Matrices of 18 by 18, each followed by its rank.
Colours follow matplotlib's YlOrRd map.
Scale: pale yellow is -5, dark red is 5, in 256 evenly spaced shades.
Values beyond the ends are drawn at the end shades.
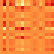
one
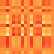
one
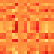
two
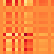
one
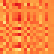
two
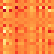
two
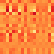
two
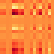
one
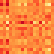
two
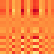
one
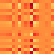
one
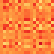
two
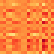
two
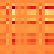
one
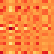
two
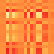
one
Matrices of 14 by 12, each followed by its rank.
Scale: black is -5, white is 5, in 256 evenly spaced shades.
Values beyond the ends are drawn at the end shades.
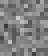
full rank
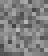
full rank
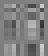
one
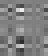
one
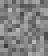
full rank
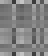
one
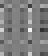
one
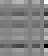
one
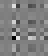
one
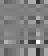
one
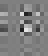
one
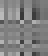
one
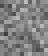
full rank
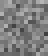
full rank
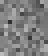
full rank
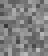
full rank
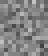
full rank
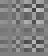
one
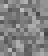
full rank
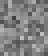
full rank
